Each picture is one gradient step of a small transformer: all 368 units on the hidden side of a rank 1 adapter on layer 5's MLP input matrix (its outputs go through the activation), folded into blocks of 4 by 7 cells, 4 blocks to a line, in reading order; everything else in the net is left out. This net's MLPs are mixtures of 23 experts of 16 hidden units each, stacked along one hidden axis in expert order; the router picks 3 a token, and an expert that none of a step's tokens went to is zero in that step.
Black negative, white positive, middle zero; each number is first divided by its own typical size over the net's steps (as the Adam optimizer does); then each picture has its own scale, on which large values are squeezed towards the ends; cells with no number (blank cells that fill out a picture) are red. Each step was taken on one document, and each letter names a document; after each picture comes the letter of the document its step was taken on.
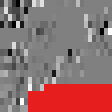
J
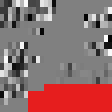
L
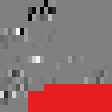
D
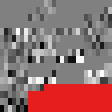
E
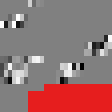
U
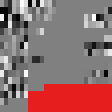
L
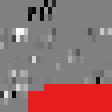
D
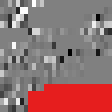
J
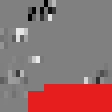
D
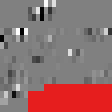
D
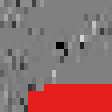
J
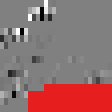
D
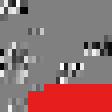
U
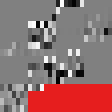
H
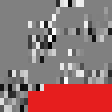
H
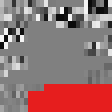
L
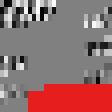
L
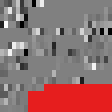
J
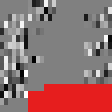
L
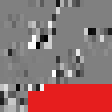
H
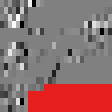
J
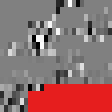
H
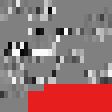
E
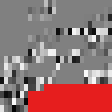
E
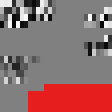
L
